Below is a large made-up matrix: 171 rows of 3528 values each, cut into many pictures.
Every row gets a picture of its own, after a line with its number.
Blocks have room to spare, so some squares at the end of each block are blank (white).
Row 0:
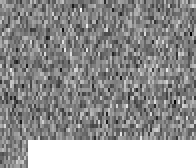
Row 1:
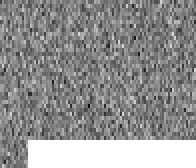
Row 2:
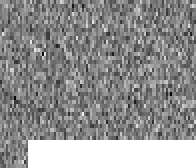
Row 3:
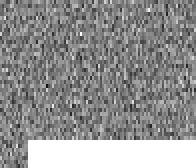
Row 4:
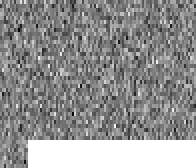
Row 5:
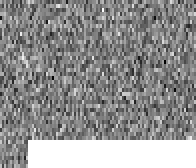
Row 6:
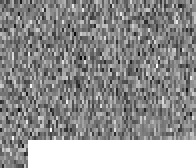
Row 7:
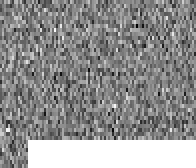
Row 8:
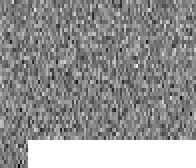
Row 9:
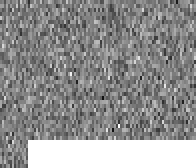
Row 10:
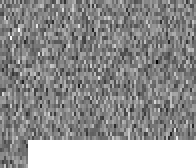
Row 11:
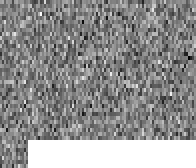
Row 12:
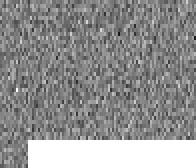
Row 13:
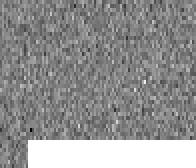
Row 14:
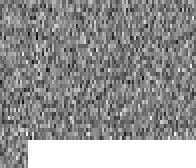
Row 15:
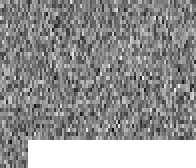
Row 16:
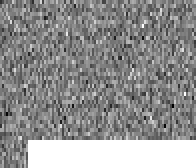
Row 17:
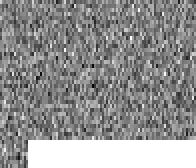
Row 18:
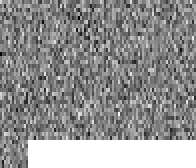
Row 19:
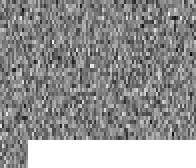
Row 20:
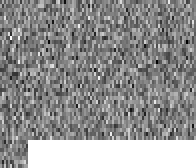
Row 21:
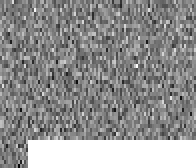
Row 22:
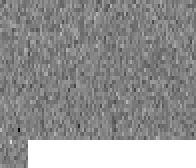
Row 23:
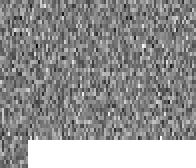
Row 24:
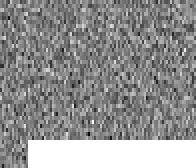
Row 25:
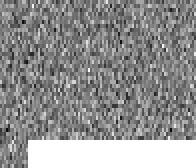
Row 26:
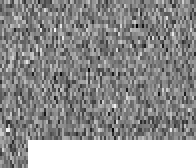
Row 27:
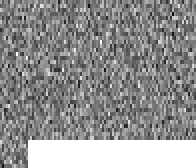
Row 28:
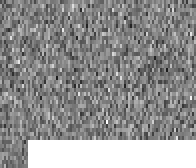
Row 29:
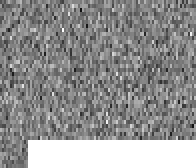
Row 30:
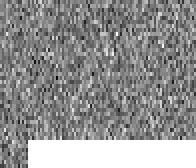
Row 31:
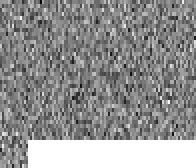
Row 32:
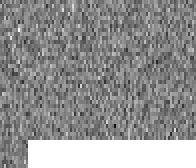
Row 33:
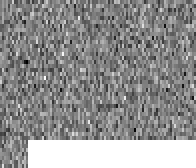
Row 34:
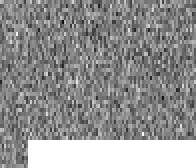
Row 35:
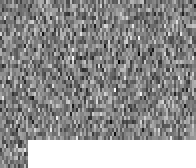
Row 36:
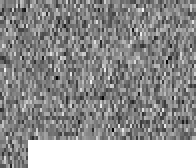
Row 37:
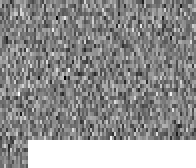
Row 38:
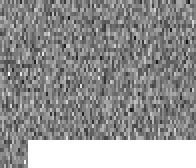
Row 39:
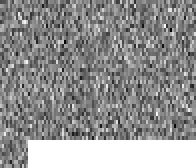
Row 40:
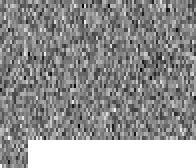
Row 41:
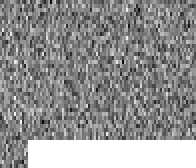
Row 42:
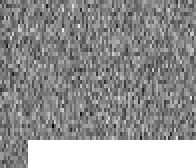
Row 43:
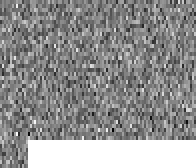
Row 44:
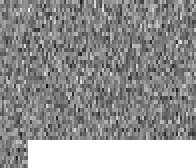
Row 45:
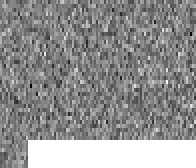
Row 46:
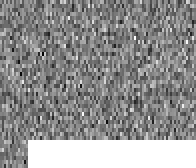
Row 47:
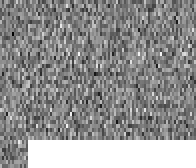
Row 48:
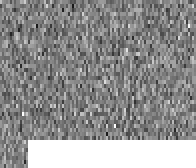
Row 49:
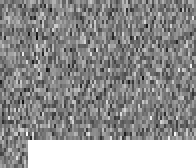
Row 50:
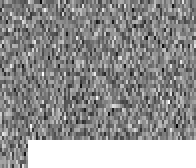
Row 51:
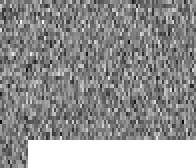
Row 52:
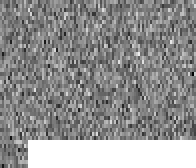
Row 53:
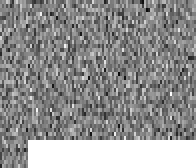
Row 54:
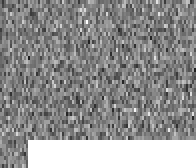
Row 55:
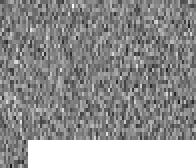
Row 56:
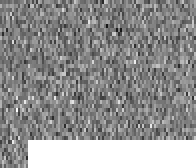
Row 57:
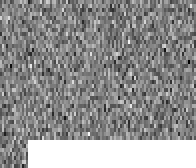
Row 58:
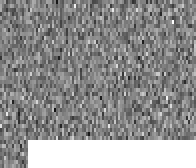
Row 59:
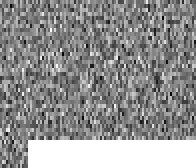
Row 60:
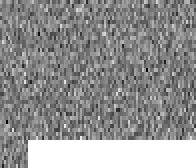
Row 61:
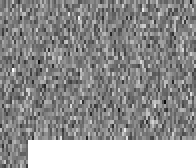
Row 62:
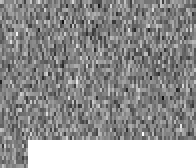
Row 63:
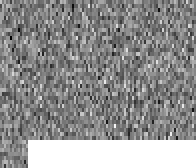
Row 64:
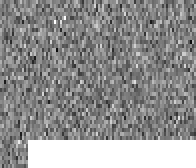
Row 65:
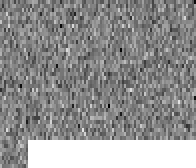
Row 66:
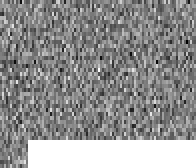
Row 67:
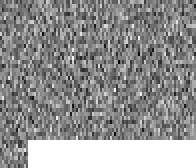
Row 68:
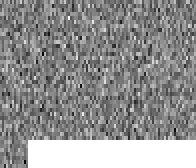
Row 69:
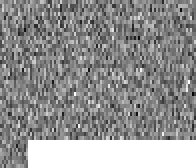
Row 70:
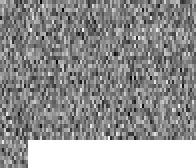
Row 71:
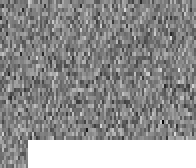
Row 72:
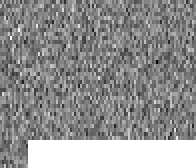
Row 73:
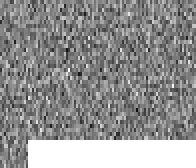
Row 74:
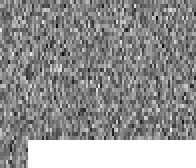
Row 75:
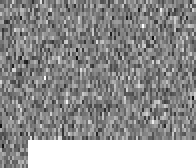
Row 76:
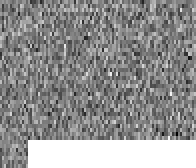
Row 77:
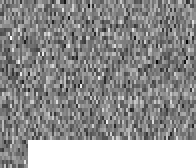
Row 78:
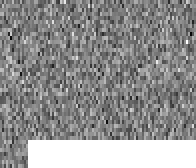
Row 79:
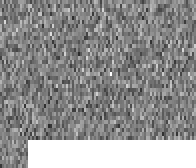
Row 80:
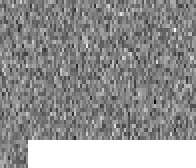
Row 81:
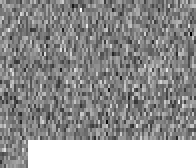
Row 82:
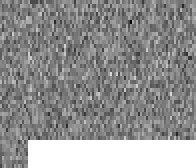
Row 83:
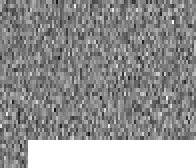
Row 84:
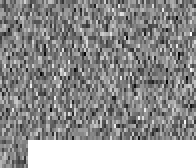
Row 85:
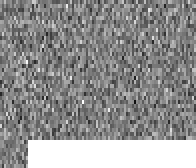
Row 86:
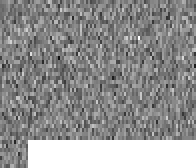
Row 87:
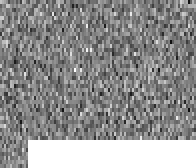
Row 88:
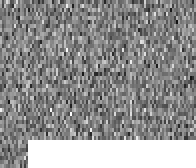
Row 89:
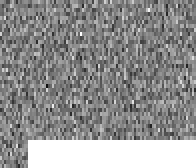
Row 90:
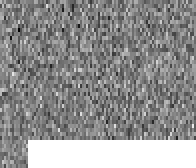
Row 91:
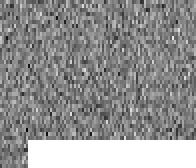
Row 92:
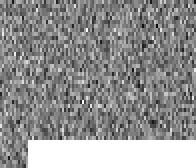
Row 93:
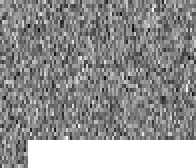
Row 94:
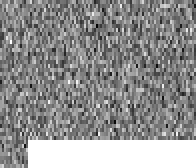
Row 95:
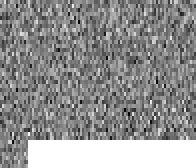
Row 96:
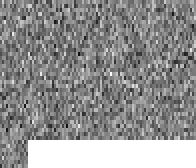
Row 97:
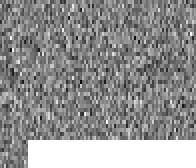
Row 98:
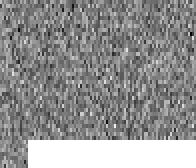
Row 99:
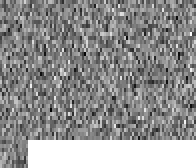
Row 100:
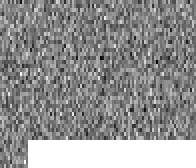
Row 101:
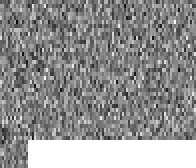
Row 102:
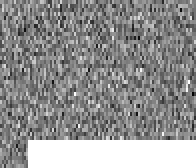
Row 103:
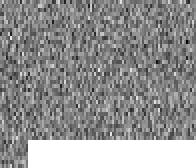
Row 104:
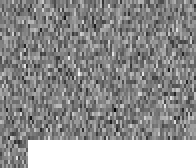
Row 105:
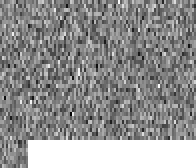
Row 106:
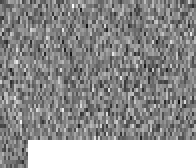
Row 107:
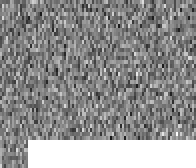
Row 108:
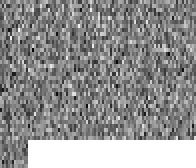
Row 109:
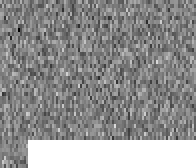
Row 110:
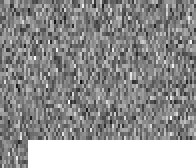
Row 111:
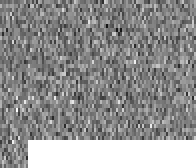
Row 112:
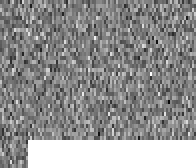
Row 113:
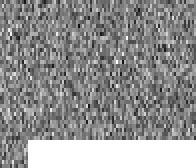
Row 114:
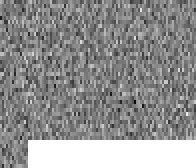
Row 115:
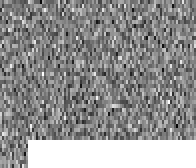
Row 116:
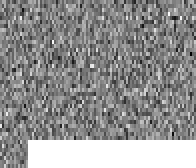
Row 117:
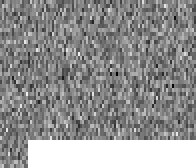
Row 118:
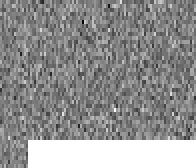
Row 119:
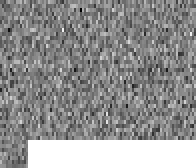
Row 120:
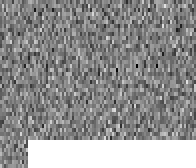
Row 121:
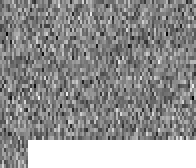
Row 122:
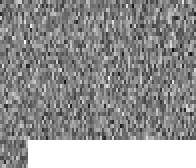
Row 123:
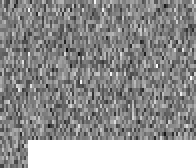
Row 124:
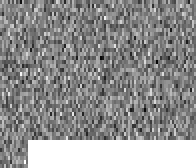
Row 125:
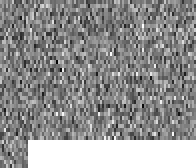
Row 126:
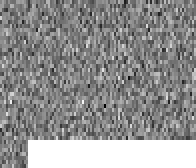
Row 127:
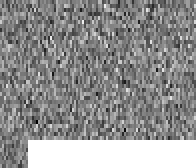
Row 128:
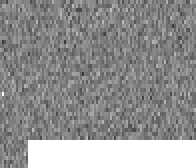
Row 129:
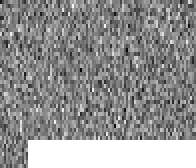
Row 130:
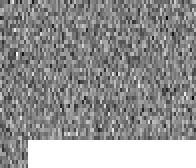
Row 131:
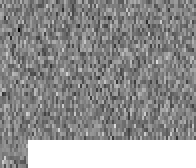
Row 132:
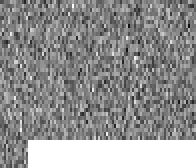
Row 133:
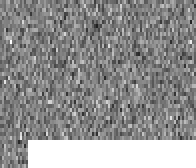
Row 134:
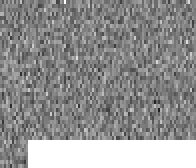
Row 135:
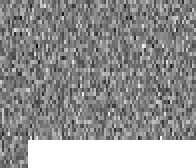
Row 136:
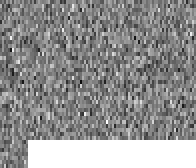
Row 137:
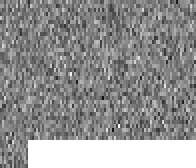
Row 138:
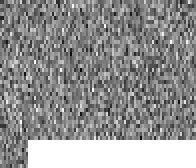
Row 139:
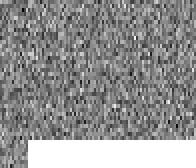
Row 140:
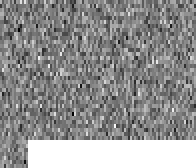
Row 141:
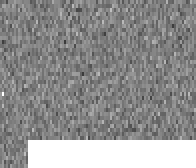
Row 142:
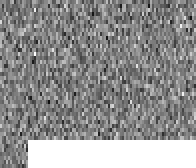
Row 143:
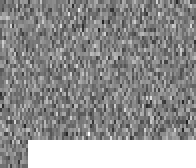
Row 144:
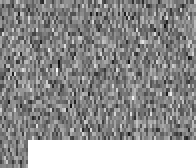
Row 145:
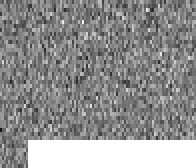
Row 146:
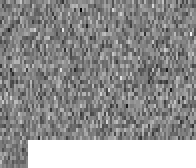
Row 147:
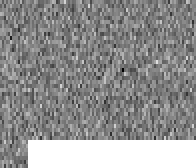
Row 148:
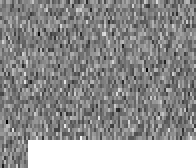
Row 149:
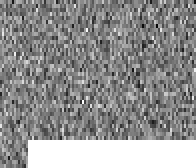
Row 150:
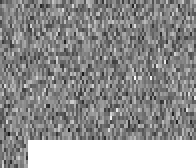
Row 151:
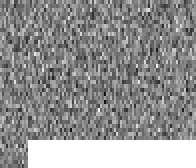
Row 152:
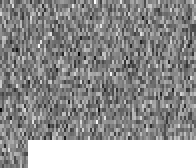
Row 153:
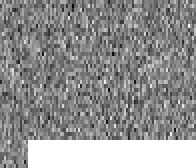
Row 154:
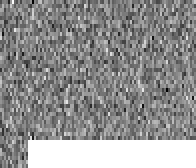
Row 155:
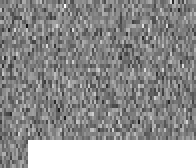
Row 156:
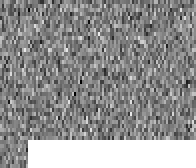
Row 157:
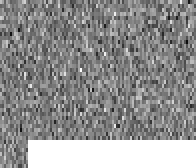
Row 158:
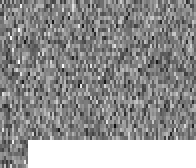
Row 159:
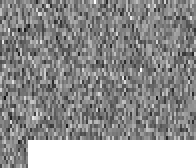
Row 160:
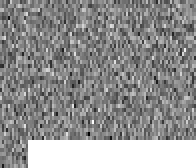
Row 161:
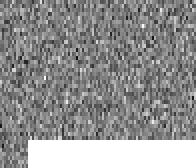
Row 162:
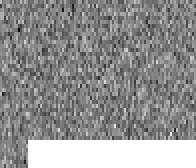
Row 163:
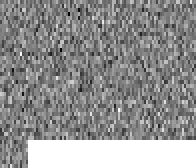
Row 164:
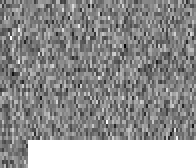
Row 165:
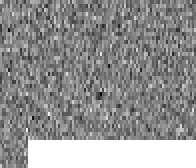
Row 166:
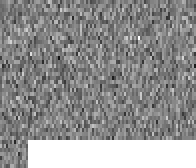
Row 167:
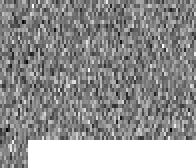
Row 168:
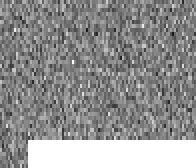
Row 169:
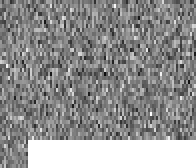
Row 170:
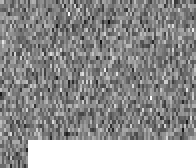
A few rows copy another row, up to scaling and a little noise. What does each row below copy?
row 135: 23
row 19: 116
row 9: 137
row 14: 49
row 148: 60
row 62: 34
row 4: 140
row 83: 58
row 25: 167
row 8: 21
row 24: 160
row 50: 115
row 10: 72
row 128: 141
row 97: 136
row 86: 166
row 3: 89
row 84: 99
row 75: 161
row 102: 69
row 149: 92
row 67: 35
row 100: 124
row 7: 26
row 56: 111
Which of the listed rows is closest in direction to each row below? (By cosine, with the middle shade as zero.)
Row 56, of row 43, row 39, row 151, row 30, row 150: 150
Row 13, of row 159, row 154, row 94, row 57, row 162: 159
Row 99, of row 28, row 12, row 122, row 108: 28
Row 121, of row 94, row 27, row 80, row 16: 16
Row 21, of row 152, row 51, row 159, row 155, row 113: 152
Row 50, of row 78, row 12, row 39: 39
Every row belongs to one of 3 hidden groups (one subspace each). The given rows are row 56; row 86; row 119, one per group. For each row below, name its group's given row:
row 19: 56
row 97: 119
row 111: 56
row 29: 119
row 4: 119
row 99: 119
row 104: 86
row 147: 119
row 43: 56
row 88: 86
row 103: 119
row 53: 86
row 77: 119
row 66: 119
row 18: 56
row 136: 119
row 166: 86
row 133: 86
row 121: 56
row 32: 119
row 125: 56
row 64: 86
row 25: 56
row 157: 119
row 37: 86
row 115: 56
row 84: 119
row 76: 86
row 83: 56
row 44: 86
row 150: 56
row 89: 86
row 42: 119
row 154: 56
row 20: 119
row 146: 119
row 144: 86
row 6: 86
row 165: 86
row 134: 119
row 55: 119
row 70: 56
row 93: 86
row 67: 86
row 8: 86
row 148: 56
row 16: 56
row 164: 119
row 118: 86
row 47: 86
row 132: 119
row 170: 56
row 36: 56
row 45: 119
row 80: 119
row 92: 56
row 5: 56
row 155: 56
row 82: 86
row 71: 56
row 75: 56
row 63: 119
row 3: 86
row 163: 56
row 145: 86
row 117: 86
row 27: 56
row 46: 119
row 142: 86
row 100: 119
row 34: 86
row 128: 56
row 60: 56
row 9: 56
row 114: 56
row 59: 56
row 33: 56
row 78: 119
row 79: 86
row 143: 56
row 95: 56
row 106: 119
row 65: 86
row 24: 56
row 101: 56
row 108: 119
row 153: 119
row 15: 56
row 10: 119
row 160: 56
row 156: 86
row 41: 119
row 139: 56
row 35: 86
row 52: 86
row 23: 56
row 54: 56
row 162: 119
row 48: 119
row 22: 86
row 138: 119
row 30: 56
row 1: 56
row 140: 119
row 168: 56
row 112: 56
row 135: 56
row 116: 56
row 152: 86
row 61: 56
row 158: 119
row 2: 119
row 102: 86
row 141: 56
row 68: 119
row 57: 56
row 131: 119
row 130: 56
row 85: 56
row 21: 86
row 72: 119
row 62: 86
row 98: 119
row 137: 56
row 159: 86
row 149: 56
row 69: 86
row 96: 86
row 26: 56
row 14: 56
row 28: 119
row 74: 56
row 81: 119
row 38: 119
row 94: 86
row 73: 86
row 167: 56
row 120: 86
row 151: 86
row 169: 86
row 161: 56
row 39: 56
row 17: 56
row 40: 86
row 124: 119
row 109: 119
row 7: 56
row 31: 56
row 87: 119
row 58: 56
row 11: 86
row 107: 86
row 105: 86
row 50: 56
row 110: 86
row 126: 56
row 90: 119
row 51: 56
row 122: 56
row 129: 119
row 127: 86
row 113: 119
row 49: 56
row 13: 86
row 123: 86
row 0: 119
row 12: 56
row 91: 86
